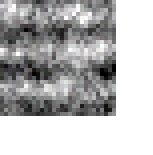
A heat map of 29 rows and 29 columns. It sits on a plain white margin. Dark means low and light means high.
On average the colour sits 50% of the way up the scale. Stripes running across repeat 3 times from top to bottom. There is no seam.
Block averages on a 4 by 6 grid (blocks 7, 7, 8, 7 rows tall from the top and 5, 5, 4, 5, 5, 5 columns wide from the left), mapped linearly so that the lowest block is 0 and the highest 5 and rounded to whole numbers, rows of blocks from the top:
533453 / 222344 / 112430 / 212221
